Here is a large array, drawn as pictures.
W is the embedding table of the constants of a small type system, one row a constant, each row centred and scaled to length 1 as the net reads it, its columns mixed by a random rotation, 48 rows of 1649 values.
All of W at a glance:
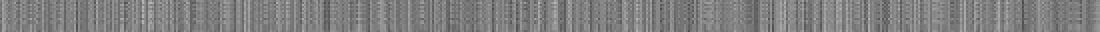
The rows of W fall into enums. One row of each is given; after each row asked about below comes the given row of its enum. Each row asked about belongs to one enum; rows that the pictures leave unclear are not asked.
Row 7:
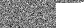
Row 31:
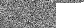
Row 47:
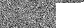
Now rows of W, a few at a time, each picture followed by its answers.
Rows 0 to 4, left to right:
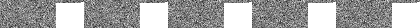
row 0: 47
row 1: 47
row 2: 31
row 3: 31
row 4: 31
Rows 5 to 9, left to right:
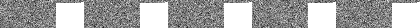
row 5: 31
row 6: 7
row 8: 47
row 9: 31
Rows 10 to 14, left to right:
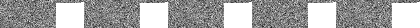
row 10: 31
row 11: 47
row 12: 47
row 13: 7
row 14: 47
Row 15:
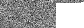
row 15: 31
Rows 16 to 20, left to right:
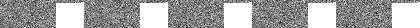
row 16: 31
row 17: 47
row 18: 7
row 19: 31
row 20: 7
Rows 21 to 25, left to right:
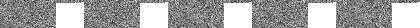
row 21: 31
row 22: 31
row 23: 47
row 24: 31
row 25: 47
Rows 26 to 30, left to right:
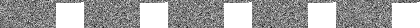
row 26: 31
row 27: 7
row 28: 7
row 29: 7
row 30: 47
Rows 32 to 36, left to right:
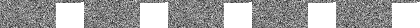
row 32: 47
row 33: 31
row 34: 47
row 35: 31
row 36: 7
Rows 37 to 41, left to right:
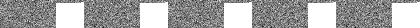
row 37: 31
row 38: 7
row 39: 31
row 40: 7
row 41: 7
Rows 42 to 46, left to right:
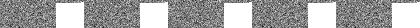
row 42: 7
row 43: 7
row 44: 31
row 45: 7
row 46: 7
